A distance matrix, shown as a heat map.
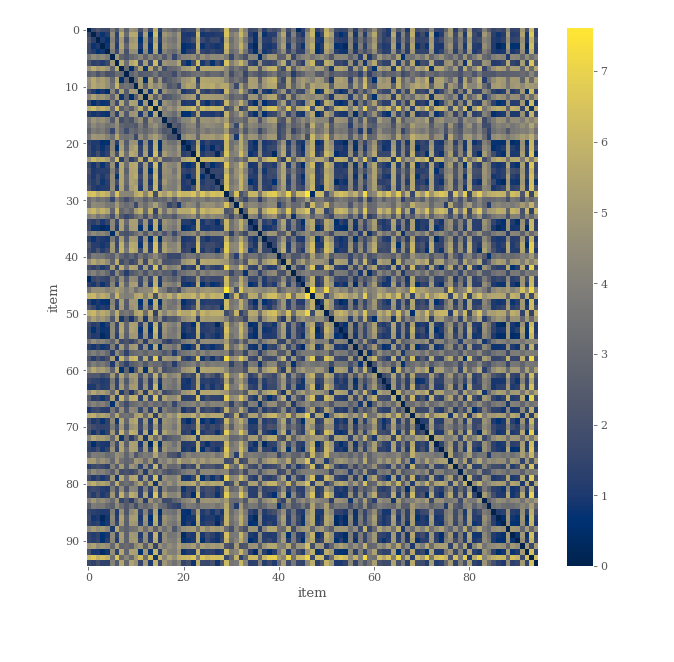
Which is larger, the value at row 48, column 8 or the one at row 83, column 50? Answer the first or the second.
the second
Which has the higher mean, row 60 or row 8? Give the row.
60
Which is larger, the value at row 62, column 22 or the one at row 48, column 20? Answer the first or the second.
the first
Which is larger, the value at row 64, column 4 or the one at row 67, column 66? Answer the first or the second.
the first
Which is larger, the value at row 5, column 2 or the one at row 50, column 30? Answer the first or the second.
the first
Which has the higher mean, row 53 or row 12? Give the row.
12
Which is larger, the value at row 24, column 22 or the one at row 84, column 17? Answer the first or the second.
the second
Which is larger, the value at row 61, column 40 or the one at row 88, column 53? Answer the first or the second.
the second
